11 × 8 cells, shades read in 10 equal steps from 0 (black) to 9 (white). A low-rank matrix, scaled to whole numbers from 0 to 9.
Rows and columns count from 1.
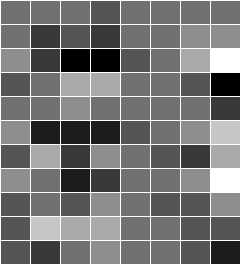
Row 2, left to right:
4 2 3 2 4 4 5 5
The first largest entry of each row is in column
1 7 8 3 3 8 2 8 4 2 4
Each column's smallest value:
3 1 0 0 3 3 2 0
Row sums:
31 29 29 30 31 27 31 34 30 36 26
